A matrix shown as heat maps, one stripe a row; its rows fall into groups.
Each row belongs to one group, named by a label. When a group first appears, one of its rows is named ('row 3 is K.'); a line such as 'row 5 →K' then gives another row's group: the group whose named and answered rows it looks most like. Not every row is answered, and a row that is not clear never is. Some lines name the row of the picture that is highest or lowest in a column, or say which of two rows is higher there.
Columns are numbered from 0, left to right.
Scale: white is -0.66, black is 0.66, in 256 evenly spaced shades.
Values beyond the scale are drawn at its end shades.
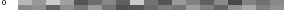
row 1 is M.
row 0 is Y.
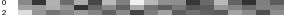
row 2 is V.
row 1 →Y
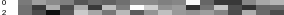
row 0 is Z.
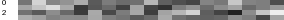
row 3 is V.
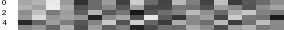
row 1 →Y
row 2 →M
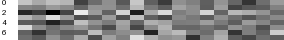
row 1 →Y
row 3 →Y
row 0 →Y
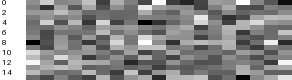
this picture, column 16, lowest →4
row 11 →Y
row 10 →V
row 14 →V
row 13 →Y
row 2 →Y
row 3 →Z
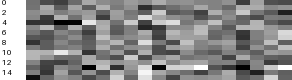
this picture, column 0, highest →15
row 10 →Y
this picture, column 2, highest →4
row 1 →M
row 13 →Z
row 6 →Z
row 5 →M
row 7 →Z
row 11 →V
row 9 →Z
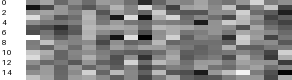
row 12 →V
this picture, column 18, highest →14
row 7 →V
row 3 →V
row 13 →M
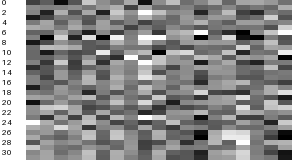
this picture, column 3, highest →7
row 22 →M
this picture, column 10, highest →20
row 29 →V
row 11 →V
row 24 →V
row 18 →Z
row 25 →Y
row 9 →Y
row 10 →Z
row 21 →Y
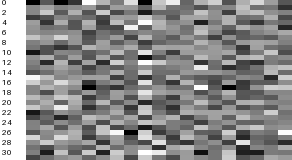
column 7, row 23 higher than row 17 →No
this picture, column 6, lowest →26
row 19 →Y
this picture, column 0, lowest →15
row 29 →Z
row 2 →M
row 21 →Y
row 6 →Z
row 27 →Y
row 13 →Z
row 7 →Y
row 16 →Y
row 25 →M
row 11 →M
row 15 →V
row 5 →V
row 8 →M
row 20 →M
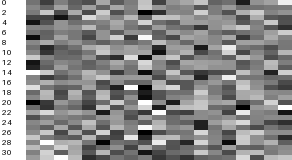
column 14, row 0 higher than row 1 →Yes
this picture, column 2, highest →3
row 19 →M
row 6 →Z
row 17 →V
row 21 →Z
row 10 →Z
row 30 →M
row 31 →Y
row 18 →M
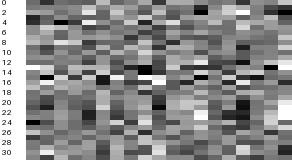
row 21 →Z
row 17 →Y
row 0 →Z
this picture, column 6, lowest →15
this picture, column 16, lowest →14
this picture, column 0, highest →24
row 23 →Z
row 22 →Z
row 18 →M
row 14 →M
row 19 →Z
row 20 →Z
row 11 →Z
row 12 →Z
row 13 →V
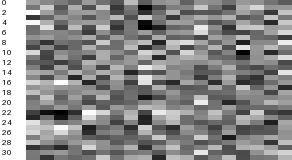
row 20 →Z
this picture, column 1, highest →22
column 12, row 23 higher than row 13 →No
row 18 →V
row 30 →Z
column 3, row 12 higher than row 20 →Yes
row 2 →V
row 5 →M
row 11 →Z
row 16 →Y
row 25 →Y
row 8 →Z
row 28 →V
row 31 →Z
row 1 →M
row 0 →V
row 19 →M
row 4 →V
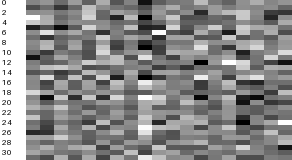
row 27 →Y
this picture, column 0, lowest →3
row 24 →Z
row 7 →Z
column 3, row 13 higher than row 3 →No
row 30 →V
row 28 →Z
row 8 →M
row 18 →V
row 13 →Y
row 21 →Y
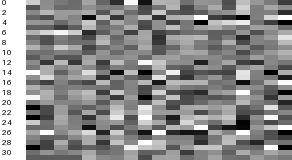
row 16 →Z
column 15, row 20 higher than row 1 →Yes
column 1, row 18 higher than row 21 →No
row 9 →Y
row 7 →Z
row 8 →Z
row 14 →V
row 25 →Z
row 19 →V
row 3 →Z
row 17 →V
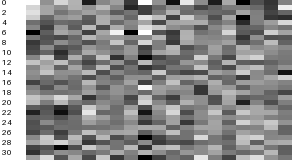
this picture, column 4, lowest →22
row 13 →M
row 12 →Y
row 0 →Y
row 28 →Y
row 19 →Y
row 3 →Y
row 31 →M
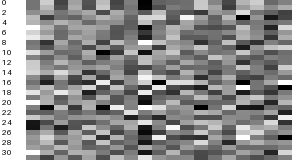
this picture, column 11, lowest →3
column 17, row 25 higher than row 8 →No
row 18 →Y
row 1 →M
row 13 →V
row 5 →V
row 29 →Y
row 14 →Y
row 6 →V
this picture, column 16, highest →21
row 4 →Y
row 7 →V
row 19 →M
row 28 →M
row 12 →Y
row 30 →V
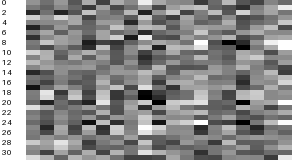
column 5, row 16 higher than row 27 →No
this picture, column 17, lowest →8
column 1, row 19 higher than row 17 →No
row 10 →V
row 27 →M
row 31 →V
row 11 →M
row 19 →M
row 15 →Z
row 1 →Z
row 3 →Y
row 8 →Z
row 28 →Y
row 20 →Z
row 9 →Z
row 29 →Y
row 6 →M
